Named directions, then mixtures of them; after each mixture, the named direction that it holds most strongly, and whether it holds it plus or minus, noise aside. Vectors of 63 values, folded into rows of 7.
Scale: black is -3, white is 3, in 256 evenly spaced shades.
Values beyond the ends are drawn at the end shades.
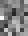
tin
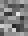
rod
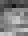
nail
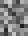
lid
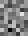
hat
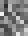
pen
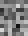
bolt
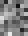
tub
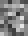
rod, minus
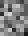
pen, minus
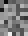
tub, plus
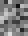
tub, plus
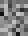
pen, minus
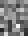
bolt, minus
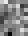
tub, minus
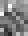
pen, plus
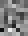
hat, minus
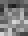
nail, plus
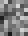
tub, minus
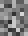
hat, plus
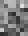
nail, minus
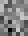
hat, plus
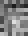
nail, plus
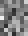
tin, plus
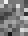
tub, minus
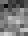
nail, plus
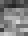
nail, plus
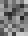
tin, plus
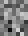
hat, plus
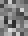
hat, minus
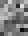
tub, plus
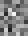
lid, minus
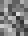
pen, minus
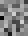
tin, minus
